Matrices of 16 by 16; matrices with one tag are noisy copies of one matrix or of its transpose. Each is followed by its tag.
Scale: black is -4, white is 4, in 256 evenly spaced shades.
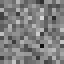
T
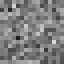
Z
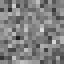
Z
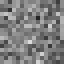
Z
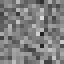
T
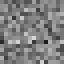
T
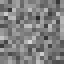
Z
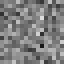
T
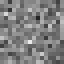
Z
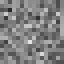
Z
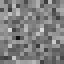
Z
